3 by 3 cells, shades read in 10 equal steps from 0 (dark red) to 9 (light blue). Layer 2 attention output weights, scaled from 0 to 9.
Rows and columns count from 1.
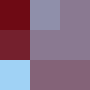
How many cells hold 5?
3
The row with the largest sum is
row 3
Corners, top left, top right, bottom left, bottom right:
0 5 9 4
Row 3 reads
9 4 4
